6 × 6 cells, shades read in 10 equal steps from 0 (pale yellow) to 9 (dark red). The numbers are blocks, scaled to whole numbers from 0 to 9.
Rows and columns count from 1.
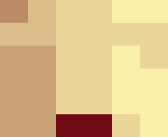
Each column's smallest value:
2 2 1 1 0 0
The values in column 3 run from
1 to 9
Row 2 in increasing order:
1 1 1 1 2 2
